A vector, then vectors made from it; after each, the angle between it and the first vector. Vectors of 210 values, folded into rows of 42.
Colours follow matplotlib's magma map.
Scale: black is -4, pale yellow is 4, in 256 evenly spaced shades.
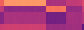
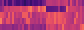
nearly opposite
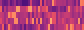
partly opposed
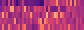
partly opposed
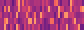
orthogonal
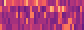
partly aligned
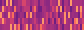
orthogonal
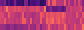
nearly opposite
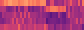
nearly parallel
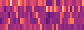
partly aligned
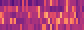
partly opposed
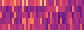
partly aligned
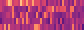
partly aligned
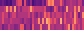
partly opposed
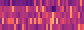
partly opposed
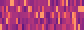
orthogonal
